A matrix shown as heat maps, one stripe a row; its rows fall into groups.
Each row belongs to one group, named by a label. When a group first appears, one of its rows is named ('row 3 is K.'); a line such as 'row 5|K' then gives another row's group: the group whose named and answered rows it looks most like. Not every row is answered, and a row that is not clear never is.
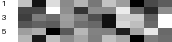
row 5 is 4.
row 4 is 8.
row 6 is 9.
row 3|8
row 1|9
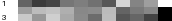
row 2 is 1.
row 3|1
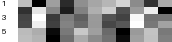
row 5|4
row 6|4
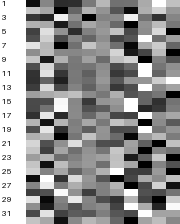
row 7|4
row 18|9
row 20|4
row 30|8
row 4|4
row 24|9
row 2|4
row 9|9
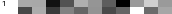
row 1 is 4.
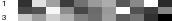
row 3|1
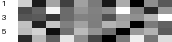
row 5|4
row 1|9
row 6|8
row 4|9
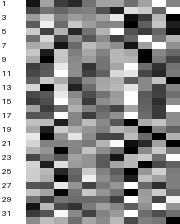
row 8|9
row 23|8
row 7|4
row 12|1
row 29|8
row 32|1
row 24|9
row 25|4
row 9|9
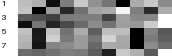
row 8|8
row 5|9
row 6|9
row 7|9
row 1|4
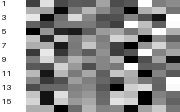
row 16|4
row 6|9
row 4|8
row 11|9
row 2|4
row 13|8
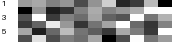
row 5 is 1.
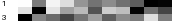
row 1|1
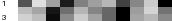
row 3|4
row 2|4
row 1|1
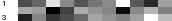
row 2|4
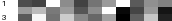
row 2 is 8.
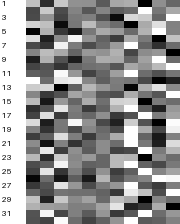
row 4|4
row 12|1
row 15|9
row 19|8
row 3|8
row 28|8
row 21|8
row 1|9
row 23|9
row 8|1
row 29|9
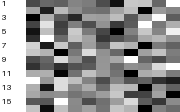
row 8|4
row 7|9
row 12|1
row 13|9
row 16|9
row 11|4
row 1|8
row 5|8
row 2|9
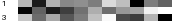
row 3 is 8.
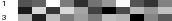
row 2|8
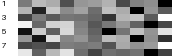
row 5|8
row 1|1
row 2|9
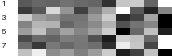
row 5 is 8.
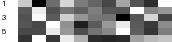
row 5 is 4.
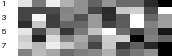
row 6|9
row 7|1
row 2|8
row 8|1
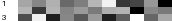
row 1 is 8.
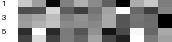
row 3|1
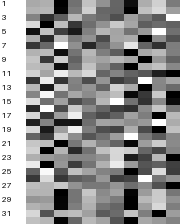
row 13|9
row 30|4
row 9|9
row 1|4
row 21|4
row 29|4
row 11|1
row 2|4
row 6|9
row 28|4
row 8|4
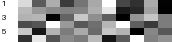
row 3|4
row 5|9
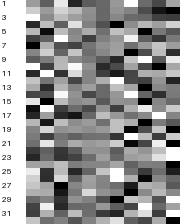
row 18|9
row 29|8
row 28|4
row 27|4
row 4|8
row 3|1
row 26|9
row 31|8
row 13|9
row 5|9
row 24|1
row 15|9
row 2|1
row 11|8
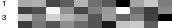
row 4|8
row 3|1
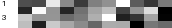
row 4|9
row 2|1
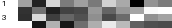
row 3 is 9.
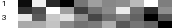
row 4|1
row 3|1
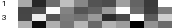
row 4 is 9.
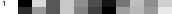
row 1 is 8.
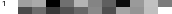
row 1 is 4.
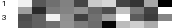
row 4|8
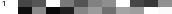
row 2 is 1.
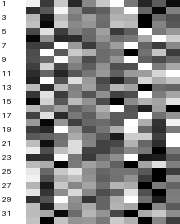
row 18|8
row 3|9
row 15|8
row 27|9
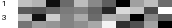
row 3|9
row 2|8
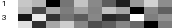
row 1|4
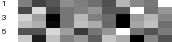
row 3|4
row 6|9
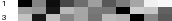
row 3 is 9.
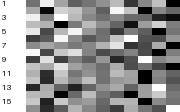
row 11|9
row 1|1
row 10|1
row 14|4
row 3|1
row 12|9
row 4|4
